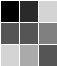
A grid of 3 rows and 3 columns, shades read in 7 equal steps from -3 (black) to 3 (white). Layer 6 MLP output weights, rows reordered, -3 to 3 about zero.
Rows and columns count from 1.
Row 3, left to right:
2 1 -1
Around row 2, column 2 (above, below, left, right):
-2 1 -1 0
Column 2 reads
-2 -1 1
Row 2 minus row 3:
-3 -2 1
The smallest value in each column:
-3 -2 -1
